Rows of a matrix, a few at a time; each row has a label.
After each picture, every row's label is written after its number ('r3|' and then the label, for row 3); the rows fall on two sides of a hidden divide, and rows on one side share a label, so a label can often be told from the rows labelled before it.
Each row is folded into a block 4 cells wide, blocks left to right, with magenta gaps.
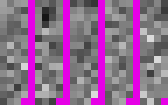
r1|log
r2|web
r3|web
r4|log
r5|web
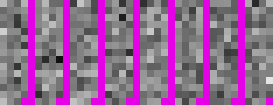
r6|log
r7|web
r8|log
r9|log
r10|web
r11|log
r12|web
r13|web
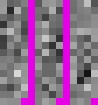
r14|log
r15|web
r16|web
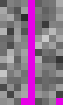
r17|log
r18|web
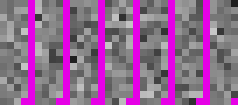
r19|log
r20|web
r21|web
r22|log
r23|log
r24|log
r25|log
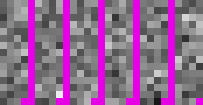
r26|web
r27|log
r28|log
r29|web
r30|web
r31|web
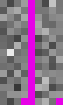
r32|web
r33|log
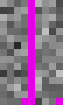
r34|log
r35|web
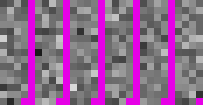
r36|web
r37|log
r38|web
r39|log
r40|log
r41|log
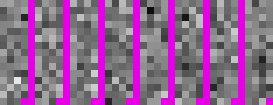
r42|log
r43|web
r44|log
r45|web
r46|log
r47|web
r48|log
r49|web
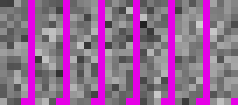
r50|log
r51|web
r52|log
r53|log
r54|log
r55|web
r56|log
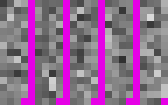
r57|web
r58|log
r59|log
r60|log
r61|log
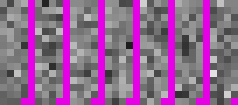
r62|web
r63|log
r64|web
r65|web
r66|log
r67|log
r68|log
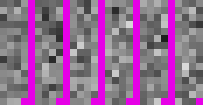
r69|log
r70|log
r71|log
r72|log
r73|web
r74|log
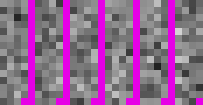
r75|log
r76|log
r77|log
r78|log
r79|log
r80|web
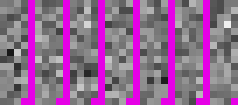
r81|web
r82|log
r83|web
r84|log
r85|log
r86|log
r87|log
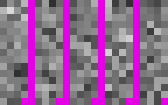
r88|web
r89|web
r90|web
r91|log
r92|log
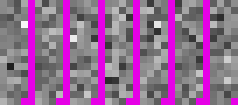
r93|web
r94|web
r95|log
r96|log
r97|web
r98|web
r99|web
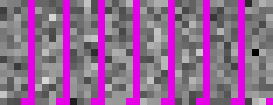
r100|web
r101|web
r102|web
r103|log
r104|log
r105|web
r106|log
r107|log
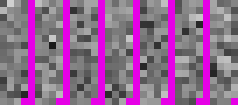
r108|web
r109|log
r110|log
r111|log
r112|log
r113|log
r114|web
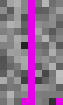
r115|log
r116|web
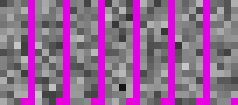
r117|log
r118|web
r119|web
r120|log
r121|web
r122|log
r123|log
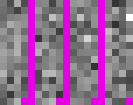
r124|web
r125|web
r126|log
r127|log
